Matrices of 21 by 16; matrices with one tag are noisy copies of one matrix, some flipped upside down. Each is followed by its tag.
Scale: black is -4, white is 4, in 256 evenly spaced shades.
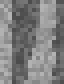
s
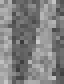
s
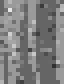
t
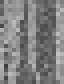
t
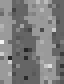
s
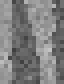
s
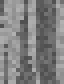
t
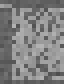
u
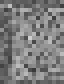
u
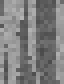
t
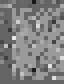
u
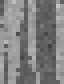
t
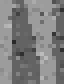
s
